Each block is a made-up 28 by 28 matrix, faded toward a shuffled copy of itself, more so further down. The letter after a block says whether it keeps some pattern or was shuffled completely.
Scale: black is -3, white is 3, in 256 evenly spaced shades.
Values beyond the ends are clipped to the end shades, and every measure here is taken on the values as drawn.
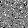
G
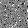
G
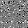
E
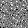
G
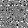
E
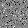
G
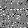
E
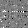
E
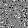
G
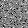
G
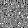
E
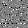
E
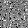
E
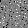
G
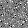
G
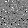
G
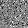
G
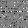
E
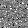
G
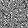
G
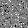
G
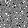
G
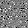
E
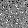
G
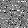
E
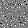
E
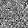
E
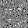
G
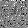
E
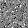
G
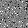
G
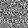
E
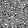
G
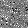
G
